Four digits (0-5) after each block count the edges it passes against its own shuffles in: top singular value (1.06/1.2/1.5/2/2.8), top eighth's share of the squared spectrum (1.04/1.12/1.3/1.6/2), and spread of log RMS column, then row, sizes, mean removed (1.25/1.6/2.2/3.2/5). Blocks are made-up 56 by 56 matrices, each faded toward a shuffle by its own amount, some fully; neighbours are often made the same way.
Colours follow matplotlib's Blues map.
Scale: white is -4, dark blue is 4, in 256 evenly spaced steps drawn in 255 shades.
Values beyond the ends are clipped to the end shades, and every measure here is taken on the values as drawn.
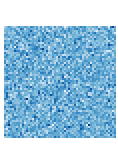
0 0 2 0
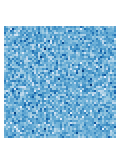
0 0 0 0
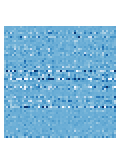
3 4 1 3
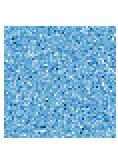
0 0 0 0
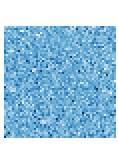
0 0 0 0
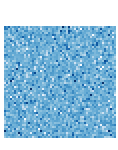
0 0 0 0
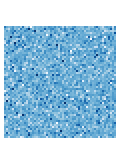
0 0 0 0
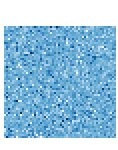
0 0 0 0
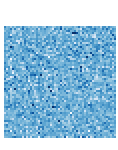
2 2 0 1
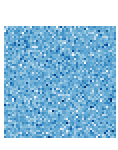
0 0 0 0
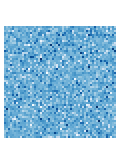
1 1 0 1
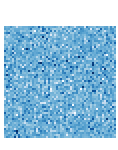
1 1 0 0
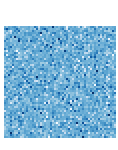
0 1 0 0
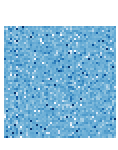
1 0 0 0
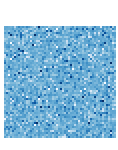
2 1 0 0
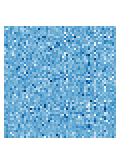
3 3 2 1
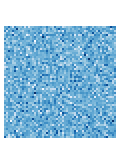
3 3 1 1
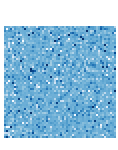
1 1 0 0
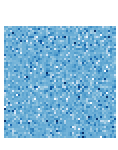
2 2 0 0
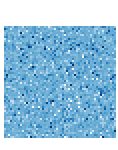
1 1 0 0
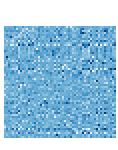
4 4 2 2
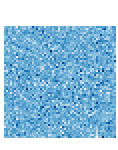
2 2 1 0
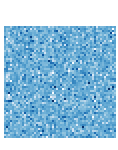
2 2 1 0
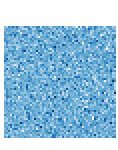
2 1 0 0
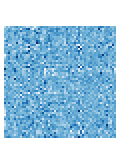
3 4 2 1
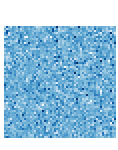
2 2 1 0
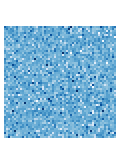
1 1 0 0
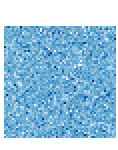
1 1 0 0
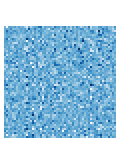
3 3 2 1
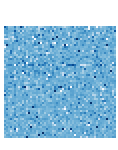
2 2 0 1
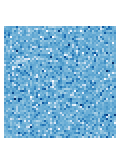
1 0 0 0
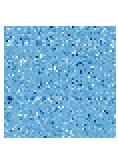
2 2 0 1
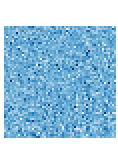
3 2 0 1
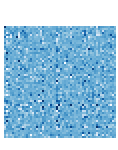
3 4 2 2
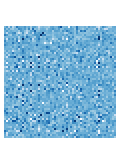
3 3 2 2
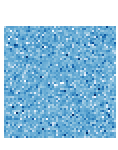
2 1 0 0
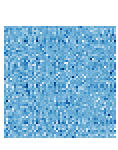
4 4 2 2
